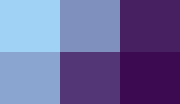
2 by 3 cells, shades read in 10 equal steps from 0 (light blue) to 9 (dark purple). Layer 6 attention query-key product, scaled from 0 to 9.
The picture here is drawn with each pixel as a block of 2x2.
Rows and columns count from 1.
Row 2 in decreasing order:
9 7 2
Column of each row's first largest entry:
3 3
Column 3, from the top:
8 9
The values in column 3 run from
8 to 9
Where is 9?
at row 2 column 3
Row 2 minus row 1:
2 4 1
